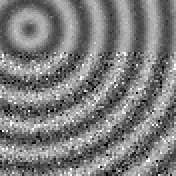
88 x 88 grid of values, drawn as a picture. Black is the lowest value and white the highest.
The top part is calmer, up to a seam about 30% of the way down. The halves do not mirror each other. On average the colour sits 50% of the way up the scale. Concentric rings centre on the top left. There is no overall slope.
